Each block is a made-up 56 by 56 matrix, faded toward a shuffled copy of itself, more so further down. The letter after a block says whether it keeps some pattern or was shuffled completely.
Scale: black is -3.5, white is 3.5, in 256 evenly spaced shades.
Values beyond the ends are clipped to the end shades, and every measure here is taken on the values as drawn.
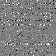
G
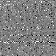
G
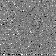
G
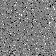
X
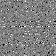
G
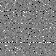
G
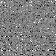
G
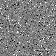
X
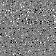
G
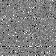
G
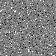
X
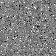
X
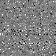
G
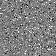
X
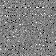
G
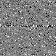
G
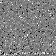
G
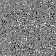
G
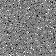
X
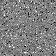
X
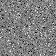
X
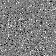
X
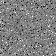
X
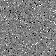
X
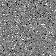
X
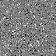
G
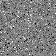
X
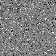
G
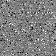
G
